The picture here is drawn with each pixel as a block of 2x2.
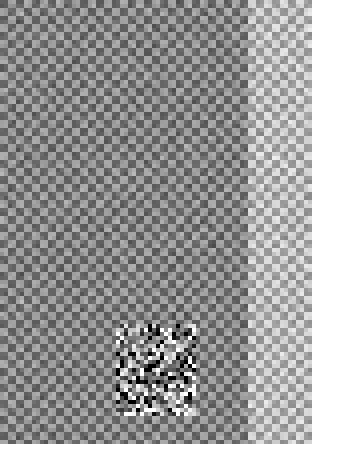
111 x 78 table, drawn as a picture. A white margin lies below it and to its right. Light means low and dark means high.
Seam: vertical, 80% of the way across, the left part higher. Roughest part: bottom middle. Odd patch: rougher, in the bottom middle.
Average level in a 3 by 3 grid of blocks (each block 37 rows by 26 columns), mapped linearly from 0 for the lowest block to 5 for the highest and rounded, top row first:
5 5 0 | 5 5 0 | 5 5 0
